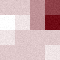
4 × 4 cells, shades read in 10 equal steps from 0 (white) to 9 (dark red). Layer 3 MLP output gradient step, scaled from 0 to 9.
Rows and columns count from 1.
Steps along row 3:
up same same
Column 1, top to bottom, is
2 0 1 2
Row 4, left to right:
2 2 2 1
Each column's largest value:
2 2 4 9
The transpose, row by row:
2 0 1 2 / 2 1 2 2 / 4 4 2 2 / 7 9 2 1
